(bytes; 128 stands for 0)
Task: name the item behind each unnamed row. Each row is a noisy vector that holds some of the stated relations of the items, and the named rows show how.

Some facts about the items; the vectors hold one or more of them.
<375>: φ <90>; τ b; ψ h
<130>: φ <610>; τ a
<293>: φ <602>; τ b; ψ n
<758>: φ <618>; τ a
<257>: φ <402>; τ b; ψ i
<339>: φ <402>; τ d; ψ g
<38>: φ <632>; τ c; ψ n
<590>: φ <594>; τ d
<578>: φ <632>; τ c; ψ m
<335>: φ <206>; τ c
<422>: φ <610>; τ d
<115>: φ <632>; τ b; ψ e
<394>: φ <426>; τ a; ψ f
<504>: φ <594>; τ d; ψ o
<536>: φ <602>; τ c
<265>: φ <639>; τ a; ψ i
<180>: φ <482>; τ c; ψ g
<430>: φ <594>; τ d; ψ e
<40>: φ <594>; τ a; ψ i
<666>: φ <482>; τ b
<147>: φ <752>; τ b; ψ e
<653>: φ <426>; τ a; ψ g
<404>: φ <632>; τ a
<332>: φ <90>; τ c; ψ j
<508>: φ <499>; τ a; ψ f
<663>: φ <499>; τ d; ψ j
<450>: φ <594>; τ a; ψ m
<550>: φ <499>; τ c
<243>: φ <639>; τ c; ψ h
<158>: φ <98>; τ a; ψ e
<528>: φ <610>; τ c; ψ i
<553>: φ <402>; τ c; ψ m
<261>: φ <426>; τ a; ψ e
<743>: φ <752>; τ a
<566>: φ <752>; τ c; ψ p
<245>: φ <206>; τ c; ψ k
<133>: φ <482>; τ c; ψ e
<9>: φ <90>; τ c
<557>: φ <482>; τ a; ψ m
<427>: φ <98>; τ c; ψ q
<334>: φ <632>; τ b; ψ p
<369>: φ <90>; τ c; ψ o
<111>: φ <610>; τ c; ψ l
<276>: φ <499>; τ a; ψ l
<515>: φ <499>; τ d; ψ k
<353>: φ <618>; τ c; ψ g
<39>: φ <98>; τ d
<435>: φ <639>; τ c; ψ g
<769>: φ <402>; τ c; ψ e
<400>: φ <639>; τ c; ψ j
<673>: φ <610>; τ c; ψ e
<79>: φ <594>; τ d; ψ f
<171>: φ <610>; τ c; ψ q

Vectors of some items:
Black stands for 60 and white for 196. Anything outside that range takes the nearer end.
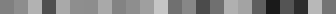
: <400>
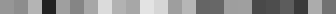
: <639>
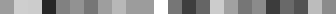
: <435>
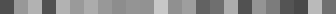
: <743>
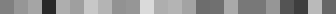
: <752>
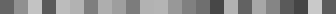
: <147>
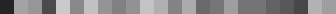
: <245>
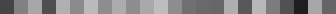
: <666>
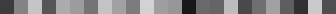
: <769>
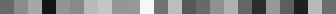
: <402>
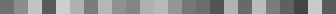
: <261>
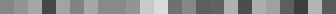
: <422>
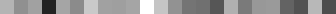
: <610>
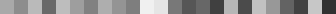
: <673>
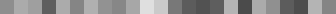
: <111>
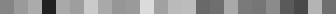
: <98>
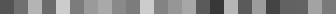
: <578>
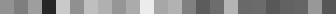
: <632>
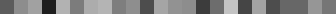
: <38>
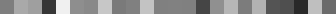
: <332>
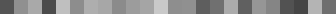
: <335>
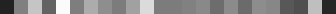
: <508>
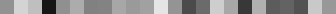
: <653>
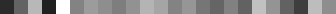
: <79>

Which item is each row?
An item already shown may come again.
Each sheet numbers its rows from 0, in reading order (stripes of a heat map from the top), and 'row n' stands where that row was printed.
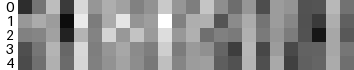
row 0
<394>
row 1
<90>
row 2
<482>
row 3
<578>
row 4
<578>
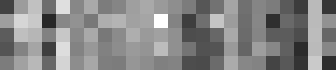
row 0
<550>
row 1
<435>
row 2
<276>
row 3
<590>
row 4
<663>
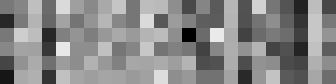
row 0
<133>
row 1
<553>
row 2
<339>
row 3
<332>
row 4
<427>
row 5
<566>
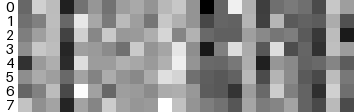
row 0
<339>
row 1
<115>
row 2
<499>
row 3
<180>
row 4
<334>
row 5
<111>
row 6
<430>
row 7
<610>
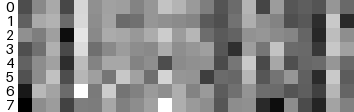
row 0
<404>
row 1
<663>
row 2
<594>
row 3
<450>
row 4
<38>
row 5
<769>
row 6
<515>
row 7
<257>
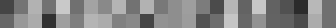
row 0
<557>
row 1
<293>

